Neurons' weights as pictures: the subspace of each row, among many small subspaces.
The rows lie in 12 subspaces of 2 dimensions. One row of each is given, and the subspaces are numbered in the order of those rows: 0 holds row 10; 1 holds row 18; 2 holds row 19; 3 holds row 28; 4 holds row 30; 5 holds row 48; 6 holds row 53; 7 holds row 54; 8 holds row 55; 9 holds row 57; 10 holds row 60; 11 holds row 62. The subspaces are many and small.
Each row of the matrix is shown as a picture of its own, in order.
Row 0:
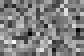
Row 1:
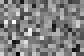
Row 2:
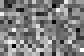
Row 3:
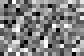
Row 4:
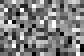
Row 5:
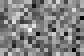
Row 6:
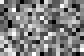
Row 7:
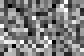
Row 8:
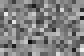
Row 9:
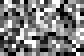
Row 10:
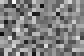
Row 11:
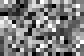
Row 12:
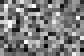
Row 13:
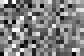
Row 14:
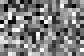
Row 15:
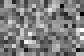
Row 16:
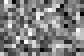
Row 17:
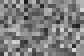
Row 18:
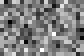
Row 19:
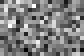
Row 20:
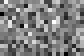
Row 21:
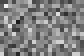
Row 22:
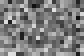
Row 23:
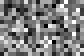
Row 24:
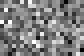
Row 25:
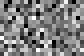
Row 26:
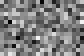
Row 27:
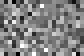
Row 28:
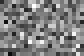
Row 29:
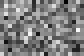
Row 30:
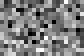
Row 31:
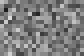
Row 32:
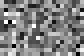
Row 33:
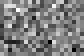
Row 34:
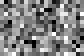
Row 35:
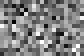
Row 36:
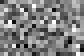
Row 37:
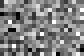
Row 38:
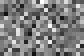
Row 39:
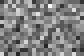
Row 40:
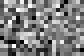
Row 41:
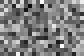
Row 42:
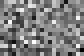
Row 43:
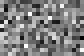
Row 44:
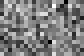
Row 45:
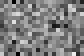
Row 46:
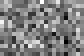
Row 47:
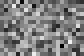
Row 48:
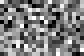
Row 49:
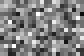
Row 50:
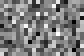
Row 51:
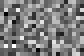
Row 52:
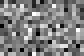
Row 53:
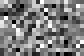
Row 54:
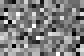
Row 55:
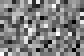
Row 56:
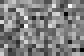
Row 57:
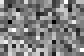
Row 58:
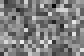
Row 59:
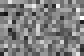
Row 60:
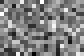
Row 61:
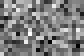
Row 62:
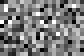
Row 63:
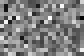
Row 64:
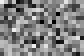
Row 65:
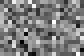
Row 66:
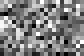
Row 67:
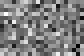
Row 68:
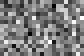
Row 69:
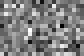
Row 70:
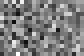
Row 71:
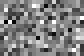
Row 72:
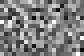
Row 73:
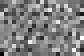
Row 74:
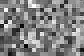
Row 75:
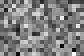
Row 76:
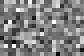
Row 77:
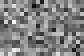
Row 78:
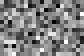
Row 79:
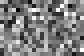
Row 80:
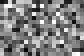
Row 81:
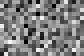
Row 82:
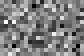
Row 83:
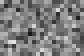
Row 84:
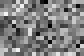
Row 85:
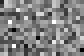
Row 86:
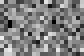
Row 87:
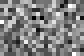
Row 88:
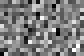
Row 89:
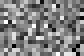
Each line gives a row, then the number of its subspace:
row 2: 9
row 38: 6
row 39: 2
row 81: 8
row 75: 10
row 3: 2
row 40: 7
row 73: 8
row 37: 9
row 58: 9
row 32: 7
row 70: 2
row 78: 4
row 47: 10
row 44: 9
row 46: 6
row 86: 10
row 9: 1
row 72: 5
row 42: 7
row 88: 8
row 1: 2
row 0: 4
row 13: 0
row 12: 2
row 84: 6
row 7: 9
